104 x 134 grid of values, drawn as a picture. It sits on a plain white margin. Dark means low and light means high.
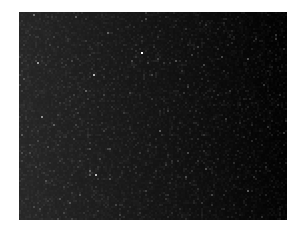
Overall the values sit about 10% of the way up the scale. No regular stripes run through it. There is an overall slope up to the left. No row or column stands out.
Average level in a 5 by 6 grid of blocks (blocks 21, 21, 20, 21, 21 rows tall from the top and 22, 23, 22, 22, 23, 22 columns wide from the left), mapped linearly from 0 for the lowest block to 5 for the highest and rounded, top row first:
5 4 3 2 1 0 / 5 4 3 2 1 0 / 5 4 3 2 1 0 / 5 4 3 2 1 0 / 5 4 3 2 1 0
